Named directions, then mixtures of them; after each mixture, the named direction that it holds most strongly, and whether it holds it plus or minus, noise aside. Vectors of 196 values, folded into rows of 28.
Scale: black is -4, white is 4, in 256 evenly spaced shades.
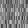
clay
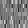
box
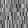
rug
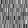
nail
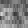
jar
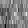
jar, minus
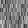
rug, minus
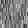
rug, minus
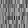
clay, plus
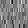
box, minus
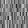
rug, plus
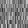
clay, minus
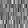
box, plus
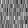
nail, minus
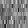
box, plus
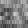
jar, minus
